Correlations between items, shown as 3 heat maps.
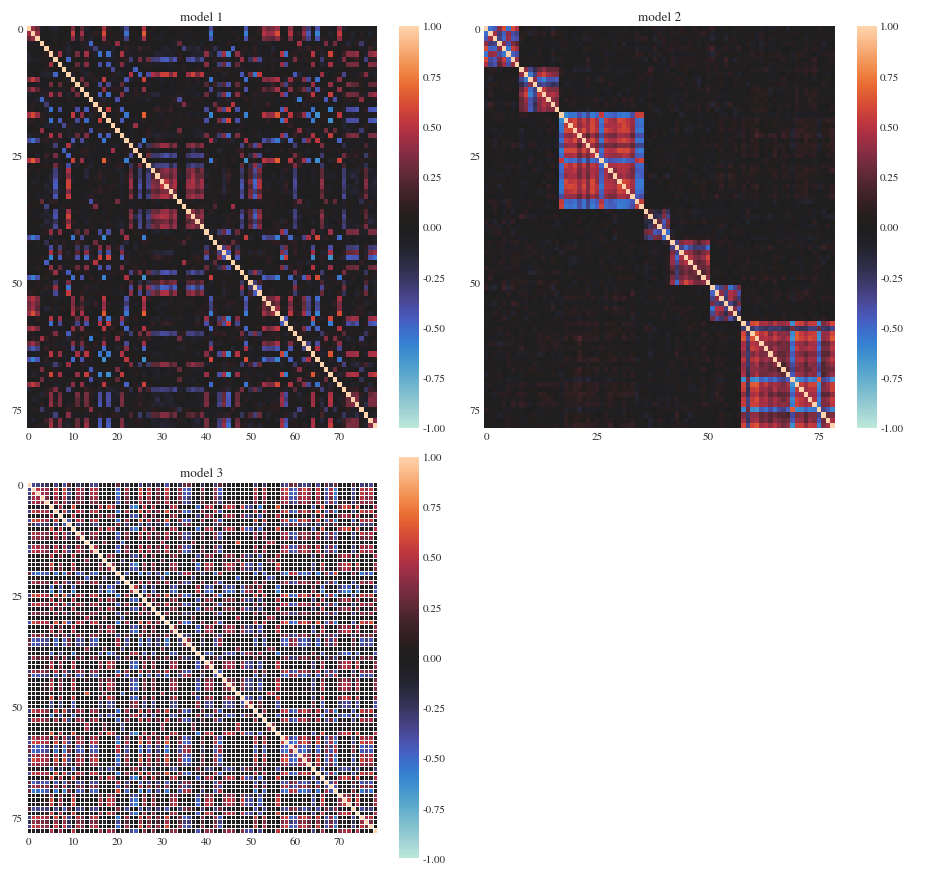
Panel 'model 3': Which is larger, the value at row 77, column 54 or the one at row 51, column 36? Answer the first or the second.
the first
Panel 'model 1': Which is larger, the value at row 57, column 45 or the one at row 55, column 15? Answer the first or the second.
the second
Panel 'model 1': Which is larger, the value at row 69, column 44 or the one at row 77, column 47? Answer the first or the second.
the second
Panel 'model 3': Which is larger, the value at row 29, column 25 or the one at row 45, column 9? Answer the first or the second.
the first
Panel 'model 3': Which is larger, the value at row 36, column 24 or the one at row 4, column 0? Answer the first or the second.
the first
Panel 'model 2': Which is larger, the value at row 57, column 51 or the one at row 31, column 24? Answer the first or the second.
the second
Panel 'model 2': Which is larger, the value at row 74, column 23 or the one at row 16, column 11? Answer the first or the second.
the first
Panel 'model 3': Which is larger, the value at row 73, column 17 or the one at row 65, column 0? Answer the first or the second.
the first
